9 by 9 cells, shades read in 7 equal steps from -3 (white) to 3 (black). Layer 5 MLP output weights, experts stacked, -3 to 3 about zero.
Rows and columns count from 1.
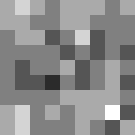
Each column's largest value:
0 1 1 2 1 1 1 1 1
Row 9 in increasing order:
-2 -1 -1 -1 0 0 0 0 1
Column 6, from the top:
-1 -1 -2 0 1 1 -1 -1 -1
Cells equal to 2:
1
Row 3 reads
0 -1 -1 1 0 -2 1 0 0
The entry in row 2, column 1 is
-1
